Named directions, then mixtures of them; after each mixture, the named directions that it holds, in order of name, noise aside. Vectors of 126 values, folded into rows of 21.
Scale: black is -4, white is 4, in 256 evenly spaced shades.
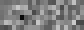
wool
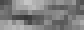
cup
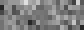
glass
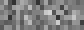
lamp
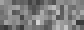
cup, wool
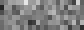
glass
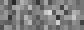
lamp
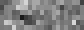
cup, glass, wool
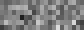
wool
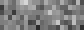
glass, lamp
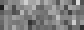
glass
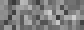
lamp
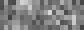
cup, glass, lamp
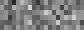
lamp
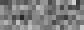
cup, glass, wool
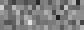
glass, lamp
